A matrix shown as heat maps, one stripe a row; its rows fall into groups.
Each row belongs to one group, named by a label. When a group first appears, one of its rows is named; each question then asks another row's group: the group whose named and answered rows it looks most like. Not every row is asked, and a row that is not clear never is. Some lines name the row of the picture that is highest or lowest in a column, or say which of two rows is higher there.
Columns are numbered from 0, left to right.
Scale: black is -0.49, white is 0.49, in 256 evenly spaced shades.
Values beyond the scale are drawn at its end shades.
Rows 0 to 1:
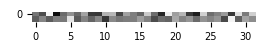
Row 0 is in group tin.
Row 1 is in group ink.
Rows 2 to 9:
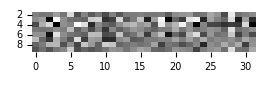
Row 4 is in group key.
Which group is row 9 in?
ink
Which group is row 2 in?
ink
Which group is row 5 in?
ink
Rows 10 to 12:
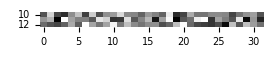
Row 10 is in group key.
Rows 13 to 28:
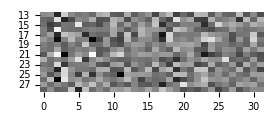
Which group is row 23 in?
tin
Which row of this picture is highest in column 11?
21
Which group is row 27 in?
ink
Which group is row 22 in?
ink
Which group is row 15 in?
ink
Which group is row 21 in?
key
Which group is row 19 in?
key
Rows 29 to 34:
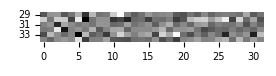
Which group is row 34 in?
ink
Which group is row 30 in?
ink
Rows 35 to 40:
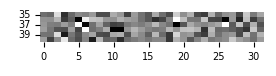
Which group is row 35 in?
tin
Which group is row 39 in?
tin
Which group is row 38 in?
key
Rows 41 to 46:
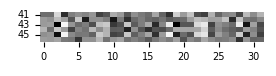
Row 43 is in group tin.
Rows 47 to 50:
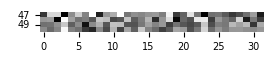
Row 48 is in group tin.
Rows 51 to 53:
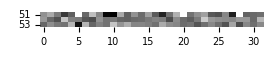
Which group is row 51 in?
ink
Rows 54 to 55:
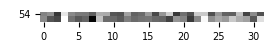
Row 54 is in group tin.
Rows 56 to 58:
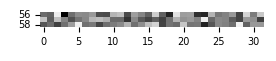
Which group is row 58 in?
ink
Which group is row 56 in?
tin
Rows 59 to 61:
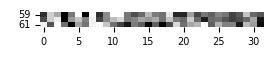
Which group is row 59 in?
key
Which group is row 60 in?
key
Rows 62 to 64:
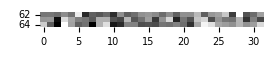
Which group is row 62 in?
ink
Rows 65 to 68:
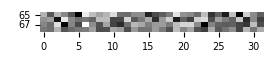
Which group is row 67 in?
key
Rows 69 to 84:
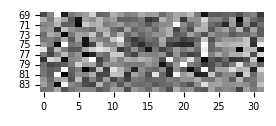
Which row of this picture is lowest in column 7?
77
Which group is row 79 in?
ink
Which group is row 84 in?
tin
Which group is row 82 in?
ink
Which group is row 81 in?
tin
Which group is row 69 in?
key
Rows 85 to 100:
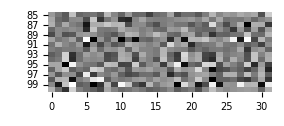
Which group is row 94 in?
tin
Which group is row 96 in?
key
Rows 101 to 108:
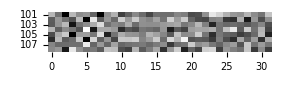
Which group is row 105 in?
key
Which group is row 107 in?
ink
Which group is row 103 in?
key
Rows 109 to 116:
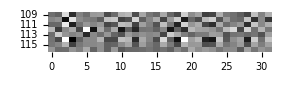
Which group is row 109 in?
tin
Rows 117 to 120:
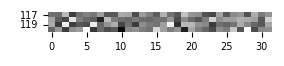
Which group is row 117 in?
tin
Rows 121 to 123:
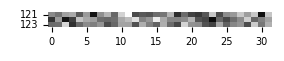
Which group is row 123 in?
tin
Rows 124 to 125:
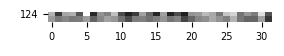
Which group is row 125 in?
ink
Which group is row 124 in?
ink
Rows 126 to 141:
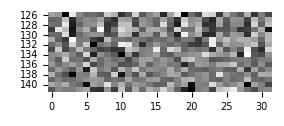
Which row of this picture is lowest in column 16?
126
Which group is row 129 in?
key
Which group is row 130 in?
tin
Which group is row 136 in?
ink
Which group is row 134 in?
ink
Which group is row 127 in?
tin
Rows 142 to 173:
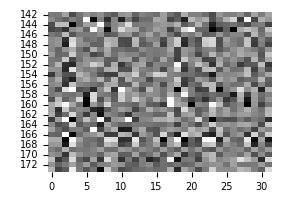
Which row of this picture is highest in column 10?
157
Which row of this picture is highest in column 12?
167
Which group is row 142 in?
tin
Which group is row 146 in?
tin
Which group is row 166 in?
tin
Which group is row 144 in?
key
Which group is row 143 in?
ink
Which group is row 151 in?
tin
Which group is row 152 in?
key
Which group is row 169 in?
tin
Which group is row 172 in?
ink
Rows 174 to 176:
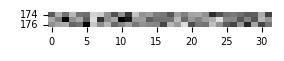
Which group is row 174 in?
key
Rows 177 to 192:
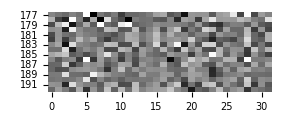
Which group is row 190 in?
ink
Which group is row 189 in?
key
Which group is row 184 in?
tin
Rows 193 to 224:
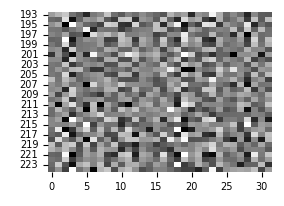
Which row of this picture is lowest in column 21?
224
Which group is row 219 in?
ink
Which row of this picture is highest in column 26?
204
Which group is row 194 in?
tin
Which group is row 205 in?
tin
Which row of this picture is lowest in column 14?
216
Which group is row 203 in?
tin
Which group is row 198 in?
tin
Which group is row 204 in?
ink
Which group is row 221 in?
tin
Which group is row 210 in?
tin
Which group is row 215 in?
ink
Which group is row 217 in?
tin
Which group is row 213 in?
key
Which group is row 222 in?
tin
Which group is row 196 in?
ink
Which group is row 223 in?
key
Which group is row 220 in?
ink
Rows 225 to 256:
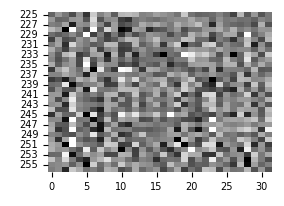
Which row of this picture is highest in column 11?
236
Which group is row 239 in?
tin
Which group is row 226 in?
key
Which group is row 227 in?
key
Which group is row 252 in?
ink
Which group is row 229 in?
ink
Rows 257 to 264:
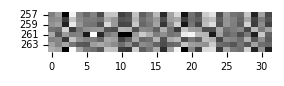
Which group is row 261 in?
key
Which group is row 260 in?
tin
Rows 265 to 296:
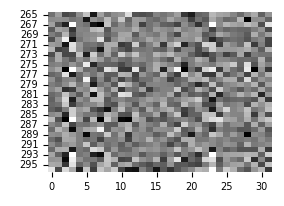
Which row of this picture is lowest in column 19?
276
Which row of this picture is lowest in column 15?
296
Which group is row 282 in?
key
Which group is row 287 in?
tin
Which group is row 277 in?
tin
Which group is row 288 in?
key
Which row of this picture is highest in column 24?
286
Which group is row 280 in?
key
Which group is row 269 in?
tin
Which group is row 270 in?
key
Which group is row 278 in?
ink
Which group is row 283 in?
tin
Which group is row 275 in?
ink
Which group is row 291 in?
ink
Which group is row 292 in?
key
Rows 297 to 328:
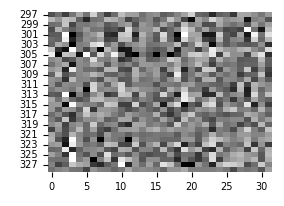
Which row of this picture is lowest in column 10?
304
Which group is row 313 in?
tin
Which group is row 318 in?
tin
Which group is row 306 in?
key
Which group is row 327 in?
ink
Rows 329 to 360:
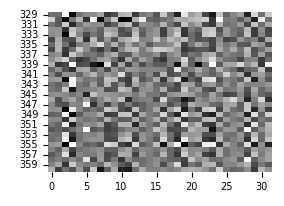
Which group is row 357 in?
tin
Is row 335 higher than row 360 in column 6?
No
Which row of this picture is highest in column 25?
341
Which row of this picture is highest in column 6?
330
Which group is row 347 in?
ink
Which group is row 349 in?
tin
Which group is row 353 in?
tin
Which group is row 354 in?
tin
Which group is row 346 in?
ink
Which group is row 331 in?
tin
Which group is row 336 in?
ink
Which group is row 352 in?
ink
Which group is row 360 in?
key
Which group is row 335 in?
key
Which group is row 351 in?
tin
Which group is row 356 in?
tin
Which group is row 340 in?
key
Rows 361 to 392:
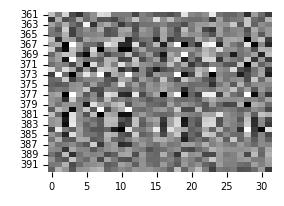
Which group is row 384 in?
ink
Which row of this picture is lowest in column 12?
372
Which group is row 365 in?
tin
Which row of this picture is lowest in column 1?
366
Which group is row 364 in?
tin
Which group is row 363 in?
ink
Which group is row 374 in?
tin
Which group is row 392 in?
key
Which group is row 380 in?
key
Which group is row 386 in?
ink
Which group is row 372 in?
ink
